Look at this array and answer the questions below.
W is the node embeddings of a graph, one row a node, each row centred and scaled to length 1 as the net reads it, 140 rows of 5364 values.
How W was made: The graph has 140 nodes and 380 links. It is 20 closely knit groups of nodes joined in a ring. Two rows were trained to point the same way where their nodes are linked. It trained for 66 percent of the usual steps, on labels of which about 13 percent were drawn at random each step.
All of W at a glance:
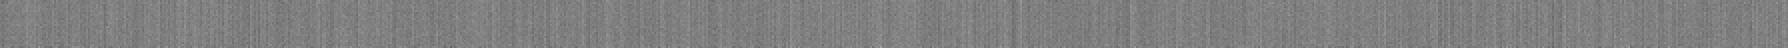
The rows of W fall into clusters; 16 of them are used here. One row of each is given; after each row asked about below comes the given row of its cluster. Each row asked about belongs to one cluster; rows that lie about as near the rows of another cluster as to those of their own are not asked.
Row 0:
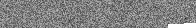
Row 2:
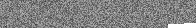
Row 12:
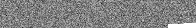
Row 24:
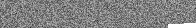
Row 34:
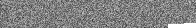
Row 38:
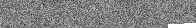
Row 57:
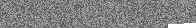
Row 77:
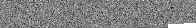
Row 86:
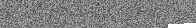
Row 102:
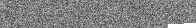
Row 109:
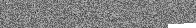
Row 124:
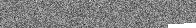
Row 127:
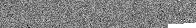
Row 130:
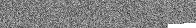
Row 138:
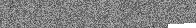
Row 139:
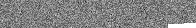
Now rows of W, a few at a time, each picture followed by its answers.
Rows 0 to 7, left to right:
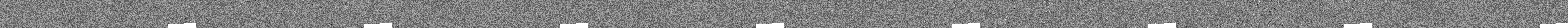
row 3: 57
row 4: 102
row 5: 102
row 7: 2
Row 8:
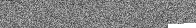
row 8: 77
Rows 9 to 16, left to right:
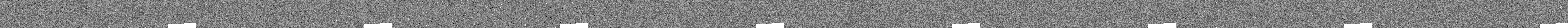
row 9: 12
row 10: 130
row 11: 77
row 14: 109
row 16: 0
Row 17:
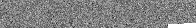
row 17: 57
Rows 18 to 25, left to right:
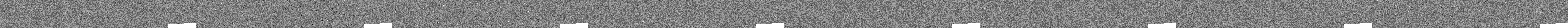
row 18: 38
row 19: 0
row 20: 34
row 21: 24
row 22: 57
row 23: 57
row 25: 109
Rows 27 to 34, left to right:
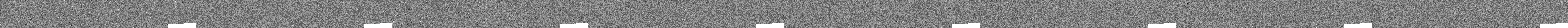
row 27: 34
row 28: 12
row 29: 2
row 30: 34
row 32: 24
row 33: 0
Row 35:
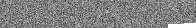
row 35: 109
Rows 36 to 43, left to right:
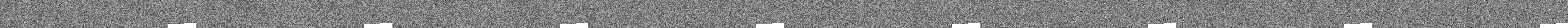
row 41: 38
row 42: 2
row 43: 86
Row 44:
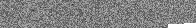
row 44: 86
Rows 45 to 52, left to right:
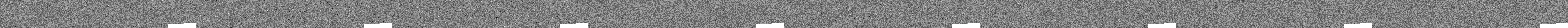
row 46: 124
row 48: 127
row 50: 77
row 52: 38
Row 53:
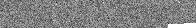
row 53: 127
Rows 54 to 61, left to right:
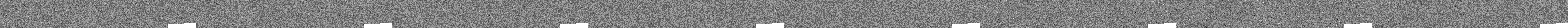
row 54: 139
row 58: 24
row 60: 2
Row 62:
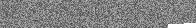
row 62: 86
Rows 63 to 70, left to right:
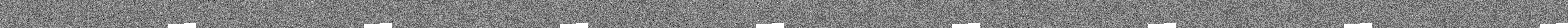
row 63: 0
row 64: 139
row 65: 124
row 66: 24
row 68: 2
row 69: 57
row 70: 0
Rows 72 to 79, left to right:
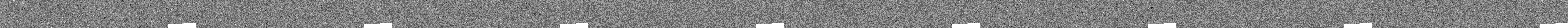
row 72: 2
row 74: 124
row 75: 34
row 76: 2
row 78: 127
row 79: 130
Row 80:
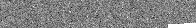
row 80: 124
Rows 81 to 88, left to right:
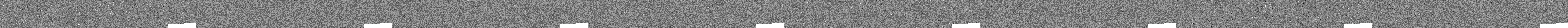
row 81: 0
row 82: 34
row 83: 127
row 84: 38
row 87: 138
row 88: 38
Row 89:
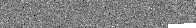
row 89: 139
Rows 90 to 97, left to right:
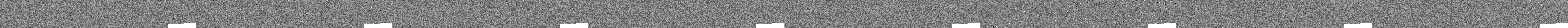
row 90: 12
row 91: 109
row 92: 77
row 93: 38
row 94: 38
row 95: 86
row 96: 102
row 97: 102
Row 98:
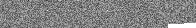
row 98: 38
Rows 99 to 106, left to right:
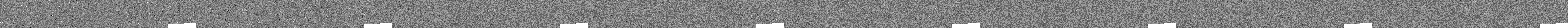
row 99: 34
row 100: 77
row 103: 138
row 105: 139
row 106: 138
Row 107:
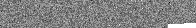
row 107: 127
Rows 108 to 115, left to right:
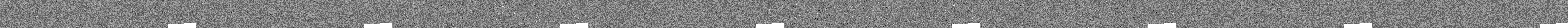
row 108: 12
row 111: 2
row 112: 139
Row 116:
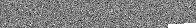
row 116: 34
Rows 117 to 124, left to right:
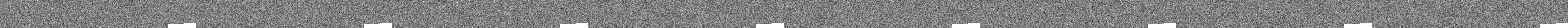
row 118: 139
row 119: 124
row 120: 138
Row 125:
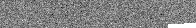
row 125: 102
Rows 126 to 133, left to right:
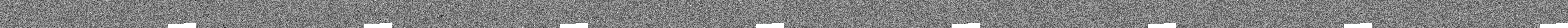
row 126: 0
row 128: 24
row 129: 24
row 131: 57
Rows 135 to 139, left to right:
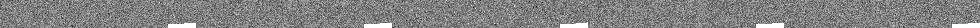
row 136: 12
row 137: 139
